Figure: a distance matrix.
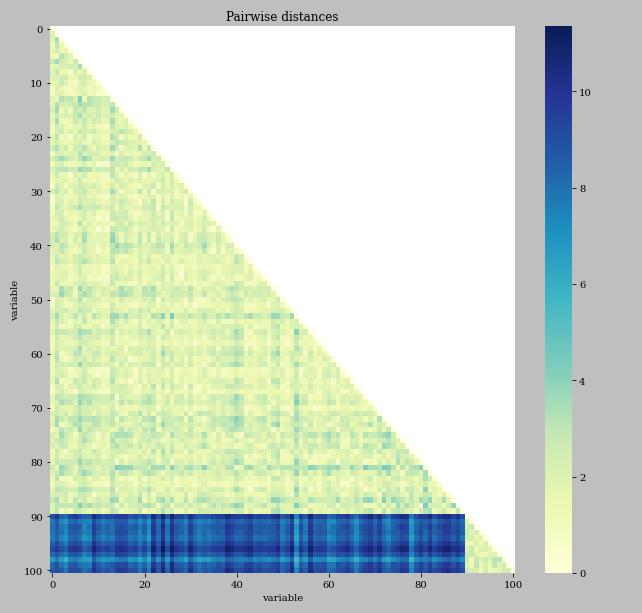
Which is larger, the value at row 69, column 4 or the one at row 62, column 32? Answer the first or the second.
the first
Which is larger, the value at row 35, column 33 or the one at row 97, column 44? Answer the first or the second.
the second
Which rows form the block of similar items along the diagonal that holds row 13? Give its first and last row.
0 to 89
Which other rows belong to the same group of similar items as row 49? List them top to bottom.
0, 1, 2, 3, 4, 5, 6, 7, 8, 9, 10, 11, 12, 13, 14, 15, 16, 17, 18, 19, 20, 21, 22, 23, 24, 25, 26, 27, 28, 29, 30, 31, 32, 33, 34, 35, 36, 37, 38, 39, 40, 41, 42, 43, 44, 45, 46, 47, 48, 50, 51, 52, 53, 54, 55, 56, 57, 58, 59, 60, 61, 62, 63, 64, 65, 66, 67, 68, 69, 70, 71, 72, 73, 74, 75, 76, 77, 78, 79, 80, 81, 82, 83, 84, 85, 86, 87, 88, 89
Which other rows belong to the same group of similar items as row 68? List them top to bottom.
0, 1, 2, 3, 4, 5, 6, 7, 8, 9, 10, 11, 12, 13, 14, 15, 16, 17, 18, 19, 20, 21, 22, 23, 24, 25, 26, 27, 28, 29, 30, 31, 32, 33, 34, 35, 36, 37, 38, 39, 40, 41, 42, 43, 44, 45, 46, 47, 48, 49, 50, 51, 52, 53, 54, 55, 56, 57, 58, 59, 60, 61, 62, 63, 64, 65, 66, 67, 69, 70, 71, 72, 73, 74, 75, 76, 77, 78, 79, 80, 81, 82, 83, 84, 85, 86, 87, 88, 89
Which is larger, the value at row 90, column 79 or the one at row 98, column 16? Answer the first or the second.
the first
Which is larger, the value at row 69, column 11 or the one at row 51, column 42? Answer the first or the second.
the first
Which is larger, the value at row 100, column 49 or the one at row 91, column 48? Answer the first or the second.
the first
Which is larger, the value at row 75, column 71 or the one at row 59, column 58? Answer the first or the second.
the first
